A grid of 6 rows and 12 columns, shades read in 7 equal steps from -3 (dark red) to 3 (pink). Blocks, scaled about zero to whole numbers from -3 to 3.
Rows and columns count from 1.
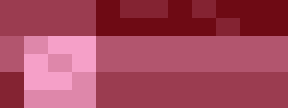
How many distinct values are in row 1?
3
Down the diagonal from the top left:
-1 -1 3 3 -1 -1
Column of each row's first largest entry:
1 1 3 2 2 2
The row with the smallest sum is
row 2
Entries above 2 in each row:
0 0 2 2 2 0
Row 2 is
-1 -1 -1 -1 -3 -3 -3 -3 -3 -2 -3 -3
